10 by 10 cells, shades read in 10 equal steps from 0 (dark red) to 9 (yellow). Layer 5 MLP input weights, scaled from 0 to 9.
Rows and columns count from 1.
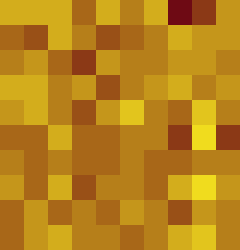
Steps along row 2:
down up down down up up up down same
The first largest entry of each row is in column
1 3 2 1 6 9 1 9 2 9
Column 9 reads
2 6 6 5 8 9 5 9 6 8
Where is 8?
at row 5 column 6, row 5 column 9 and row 10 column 9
